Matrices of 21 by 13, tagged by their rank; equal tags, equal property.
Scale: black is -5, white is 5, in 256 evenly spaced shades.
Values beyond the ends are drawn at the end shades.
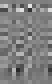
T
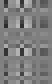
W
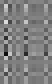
W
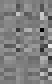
T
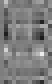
T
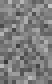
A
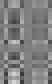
W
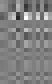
W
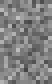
A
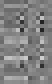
T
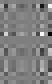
W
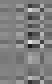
W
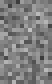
A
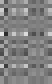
W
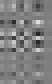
W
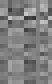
T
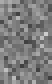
A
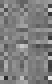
T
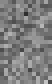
A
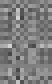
T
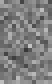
A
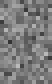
A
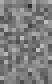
A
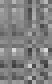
T
